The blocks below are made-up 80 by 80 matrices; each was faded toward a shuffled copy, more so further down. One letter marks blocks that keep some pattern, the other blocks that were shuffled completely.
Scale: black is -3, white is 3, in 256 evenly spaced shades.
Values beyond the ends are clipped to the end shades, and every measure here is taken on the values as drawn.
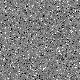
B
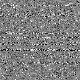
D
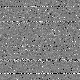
D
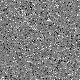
B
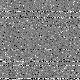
D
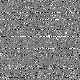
D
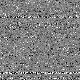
D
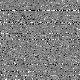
D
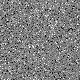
B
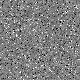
B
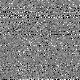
D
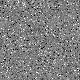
B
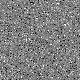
B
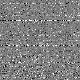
D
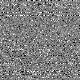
D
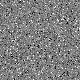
B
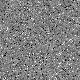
B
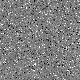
B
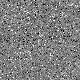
B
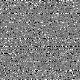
D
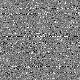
D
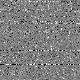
D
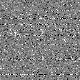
D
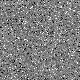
B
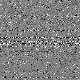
D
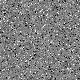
B
